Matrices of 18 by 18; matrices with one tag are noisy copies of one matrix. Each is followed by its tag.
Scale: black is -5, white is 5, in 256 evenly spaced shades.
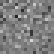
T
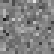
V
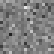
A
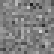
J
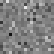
A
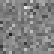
A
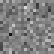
A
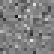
T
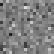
A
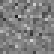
T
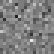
T
